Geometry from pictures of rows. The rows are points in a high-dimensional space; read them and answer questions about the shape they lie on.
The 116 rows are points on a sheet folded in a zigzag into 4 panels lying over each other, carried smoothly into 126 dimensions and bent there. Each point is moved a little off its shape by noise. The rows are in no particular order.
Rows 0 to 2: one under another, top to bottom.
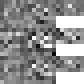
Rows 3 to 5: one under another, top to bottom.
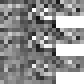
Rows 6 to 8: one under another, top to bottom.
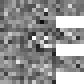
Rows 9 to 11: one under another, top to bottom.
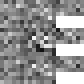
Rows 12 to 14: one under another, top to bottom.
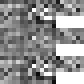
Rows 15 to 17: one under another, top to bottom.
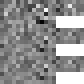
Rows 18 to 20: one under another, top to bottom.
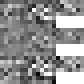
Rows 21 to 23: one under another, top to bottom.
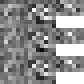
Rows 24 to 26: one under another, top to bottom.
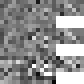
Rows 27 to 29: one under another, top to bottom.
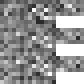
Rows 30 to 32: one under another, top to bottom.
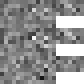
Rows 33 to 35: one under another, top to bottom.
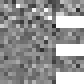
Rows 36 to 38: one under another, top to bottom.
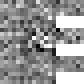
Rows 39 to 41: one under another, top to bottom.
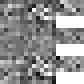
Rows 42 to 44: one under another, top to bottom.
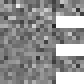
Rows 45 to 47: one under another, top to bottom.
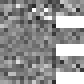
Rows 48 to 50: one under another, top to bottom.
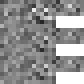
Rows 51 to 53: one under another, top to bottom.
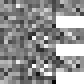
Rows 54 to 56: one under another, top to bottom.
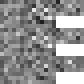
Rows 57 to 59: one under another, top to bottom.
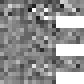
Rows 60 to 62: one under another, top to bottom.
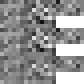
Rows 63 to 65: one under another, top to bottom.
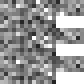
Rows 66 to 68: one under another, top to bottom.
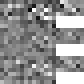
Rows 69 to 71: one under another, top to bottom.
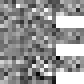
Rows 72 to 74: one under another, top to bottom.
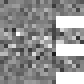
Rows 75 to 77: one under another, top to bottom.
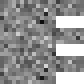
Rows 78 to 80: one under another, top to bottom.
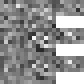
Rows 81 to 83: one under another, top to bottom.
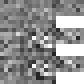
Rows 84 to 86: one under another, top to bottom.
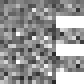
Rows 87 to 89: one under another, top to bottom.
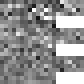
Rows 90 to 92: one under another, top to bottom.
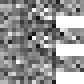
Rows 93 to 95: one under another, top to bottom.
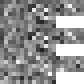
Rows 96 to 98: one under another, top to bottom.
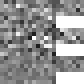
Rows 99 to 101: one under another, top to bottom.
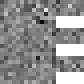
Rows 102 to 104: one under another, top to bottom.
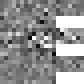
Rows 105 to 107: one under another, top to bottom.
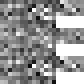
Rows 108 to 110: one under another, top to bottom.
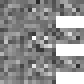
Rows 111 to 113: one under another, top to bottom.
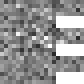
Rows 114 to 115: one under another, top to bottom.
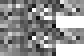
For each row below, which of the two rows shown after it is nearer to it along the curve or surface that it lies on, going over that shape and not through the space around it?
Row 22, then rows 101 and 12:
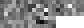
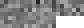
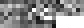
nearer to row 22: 12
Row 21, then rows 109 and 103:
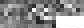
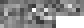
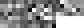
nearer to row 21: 103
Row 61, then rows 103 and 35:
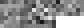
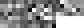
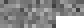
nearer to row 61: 103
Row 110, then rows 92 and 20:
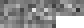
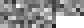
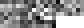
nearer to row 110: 92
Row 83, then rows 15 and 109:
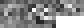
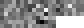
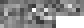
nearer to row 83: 15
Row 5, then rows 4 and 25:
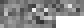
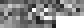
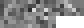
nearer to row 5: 25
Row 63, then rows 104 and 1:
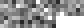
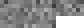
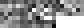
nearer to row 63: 104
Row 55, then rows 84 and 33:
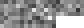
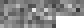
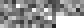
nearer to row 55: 84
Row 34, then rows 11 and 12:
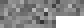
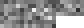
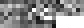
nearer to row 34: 11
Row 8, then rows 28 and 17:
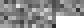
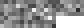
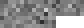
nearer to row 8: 28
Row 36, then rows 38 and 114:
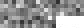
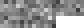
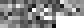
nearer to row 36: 38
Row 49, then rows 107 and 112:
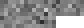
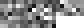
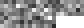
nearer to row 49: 112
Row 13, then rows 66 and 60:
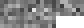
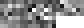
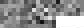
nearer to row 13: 60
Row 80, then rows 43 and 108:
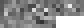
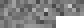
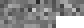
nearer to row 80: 43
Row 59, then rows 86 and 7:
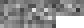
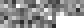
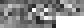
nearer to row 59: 86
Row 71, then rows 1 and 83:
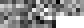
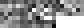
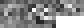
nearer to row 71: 1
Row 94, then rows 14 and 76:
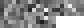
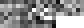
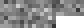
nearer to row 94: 14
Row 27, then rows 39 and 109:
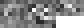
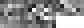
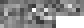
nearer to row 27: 39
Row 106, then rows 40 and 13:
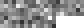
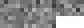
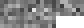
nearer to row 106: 40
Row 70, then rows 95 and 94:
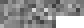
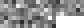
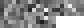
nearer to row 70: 95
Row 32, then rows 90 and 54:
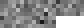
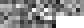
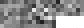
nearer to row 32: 54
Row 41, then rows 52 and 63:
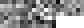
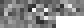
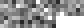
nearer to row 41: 52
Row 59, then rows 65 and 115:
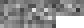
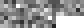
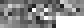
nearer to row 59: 65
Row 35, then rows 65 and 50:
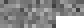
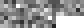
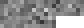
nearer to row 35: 65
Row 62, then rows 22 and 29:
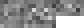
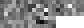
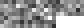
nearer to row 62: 29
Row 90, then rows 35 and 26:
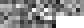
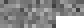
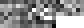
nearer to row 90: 26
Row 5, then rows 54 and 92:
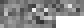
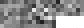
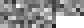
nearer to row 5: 54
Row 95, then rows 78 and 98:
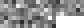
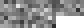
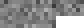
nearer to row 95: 78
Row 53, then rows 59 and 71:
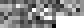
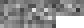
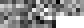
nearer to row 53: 71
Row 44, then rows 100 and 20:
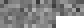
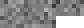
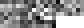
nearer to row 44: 100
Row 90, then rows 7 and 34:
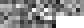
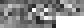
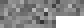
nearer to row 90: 7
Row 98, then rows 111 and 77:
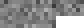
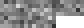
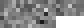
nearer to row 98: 111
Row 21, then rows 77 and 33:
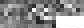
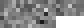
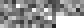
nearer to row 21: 77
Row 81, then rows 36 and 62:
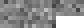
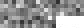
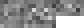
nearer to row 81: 36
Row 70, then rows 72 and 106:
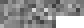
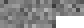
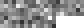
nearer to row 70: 106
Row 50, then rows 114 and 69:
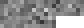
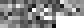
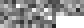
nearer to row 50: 69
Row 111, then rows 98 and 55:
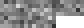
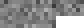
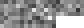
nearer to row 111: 98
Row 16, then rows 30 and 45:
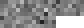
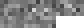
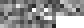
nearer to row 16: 30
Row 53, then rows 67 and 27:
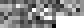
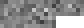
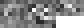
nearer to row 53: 27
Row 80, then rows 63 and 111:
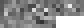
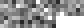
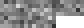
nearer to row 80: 63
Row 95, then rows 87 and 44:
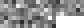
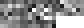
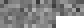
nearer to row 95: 44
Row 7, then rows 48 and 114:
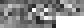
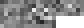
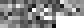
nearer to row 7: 114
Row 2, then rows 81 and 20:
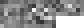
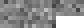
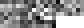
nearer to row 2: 20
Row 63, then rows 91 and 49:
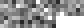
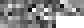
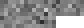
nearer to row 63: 49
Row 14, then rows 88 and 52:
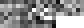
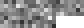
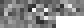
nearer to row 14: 52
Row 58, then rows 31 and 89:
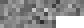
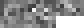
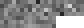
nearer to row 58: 89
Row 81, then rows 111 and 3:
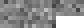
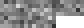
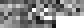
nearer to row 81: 111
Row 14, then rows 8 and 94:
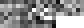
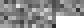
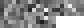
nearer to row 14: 94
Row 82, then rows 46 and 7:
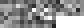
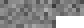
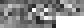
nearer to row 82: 7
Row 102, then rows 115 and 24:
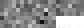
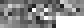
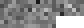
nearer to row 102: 24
